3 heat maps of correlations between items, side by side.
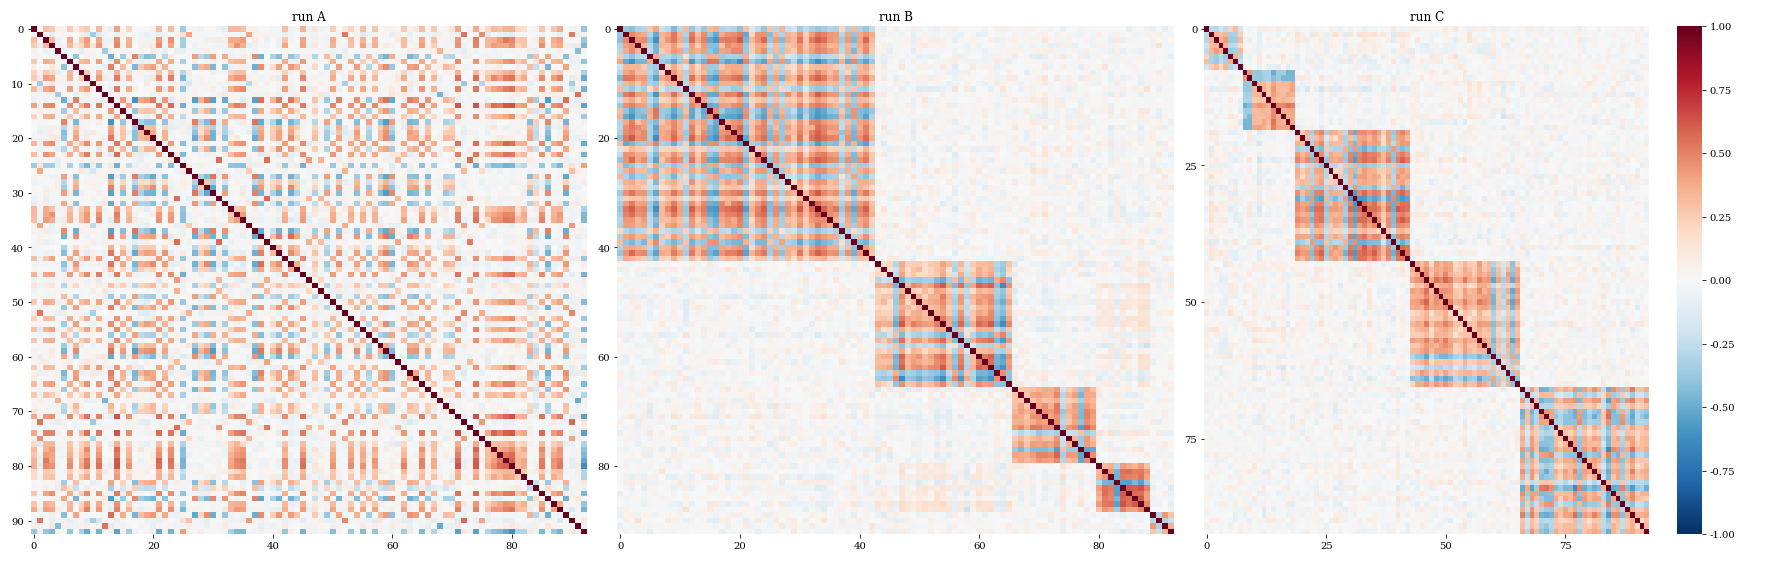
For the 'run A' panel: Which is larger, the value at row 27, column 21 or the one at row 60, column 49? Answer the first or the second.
the second
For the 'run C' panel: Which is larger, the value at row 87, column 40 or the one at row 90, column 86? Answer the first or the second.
the second
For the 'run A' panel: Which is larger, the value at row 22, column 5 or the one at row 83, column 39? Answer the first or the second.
the second
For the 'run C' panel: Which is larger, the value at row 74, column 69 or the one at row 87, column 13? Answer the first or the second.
the first
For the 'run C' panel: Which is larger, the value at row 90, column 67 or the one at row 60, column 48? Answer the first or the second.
the first
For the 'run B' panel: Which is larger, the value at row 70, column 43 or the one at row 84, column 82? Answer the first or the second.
the second
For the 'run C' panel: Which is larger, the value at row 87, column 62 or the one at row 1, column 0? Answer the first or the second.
the first
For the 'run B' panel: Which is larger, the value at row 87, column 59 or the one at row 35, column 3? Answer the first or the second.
the second
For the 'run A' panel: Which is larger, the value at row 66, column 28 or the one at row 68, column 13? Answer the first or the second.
the first
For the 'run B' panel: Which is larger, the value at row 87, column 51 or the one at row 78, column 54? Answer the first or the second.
the first
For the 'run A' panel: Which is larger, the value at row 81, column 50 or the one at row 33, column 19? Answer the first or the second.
the first
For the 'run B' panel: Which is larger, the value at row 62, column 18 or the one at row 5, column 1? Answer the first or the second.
the first
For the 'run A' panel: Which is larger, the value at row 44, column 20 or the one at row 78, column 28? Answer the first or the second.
the first
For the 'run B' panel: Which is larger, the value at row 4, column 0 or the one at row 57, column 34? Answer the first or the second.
the second
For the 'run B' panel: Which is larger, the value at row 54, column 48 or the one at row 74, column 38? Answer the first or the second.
the first
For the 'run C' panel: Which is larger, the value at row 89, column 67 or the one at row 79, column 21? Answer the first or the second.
the second
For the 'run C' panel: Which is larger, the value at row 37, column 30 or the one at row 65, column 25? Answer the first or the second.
the first
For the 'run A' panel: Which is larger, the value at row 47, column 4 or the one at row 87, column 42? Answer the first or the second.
the second
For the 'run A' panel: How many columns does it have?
93
